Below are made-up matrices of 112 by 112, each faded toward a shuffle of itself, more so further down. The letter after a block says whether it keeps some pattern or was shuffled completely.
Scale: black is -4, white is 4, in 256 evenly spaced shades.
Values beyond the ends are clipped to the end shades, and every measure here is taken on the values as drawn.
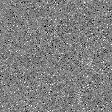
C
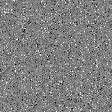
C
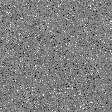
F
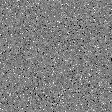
F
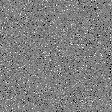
C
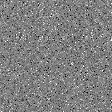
C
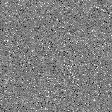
C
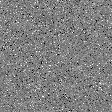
F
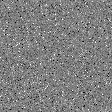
F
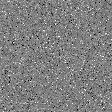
F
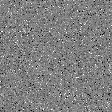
C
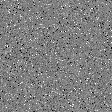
F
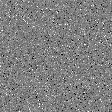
F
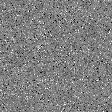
C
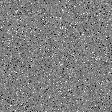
F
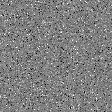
C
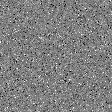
F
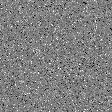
F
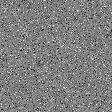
F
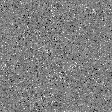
C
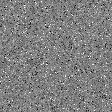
F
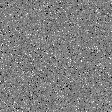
F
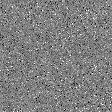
F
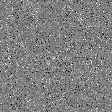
C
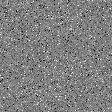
C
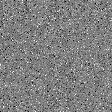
C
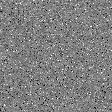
F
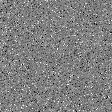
F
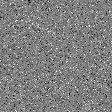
F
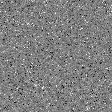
F
